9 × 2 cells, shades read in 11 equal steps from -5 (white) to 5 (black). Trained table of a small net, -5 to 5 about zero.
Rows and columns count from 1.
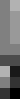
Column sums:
3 9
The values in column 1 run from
-2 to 3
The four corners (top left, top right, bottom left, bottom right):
0 -2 3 5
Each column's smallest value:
-2 -2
